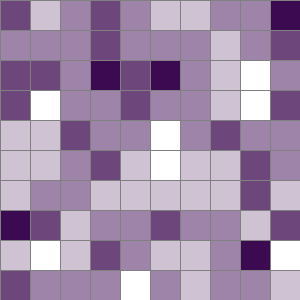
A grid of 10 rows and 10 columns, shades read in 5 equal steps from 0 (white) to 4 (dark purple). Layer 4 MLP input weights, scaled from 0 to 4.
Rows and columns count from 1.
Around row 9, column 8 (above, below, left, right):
2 2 1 4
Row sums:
21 21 24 18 18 15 14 23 15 17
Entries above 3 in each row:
1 0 2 0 0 0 0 1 1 0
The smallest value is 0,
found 8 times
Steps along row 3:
same down up down up down down down up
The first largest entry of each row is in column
10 4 4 1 3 4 9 1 9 1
